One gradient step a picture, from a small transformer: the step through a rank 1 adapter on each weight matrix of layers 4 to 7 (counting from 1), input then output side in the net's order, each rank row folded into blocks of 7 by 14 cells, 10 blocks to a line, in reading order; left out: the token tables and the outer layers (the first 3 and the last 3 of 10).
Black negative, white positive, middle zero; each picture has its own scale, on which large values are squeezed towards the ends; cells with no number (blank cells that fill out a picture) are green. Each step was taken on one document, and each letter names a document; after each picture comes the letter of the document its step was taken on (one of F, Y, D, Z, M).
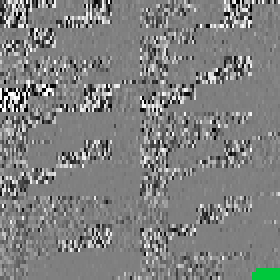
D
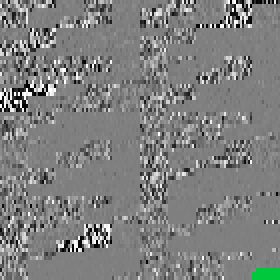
D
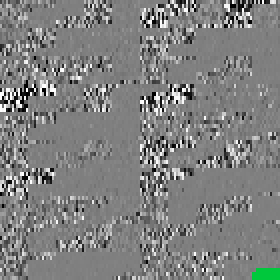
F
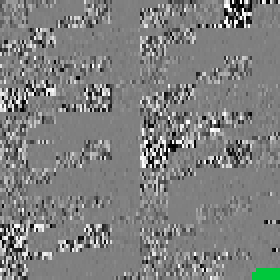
F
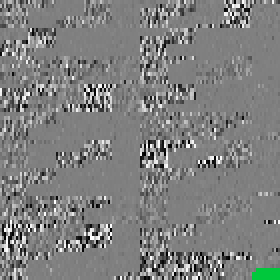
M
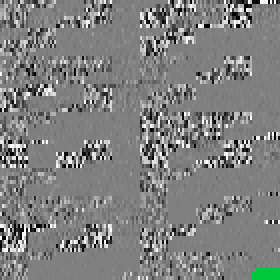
D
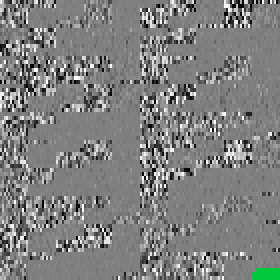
F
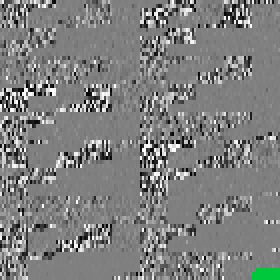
D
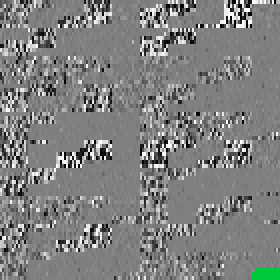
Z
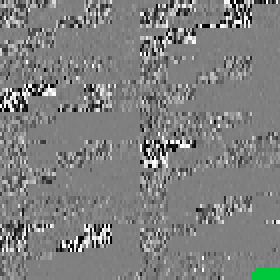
D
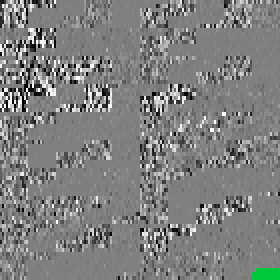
F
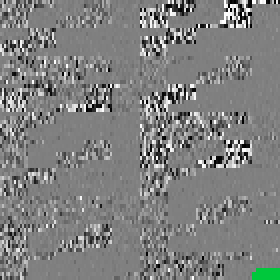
Z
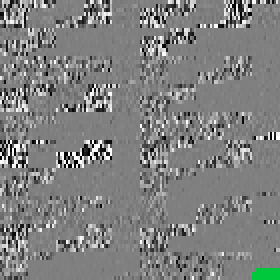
Z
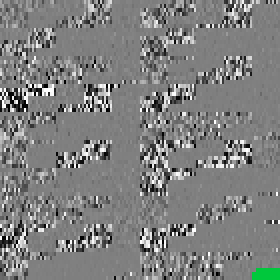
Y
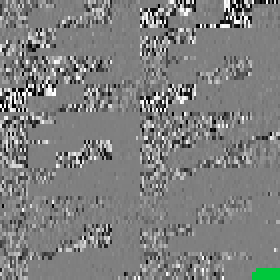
D
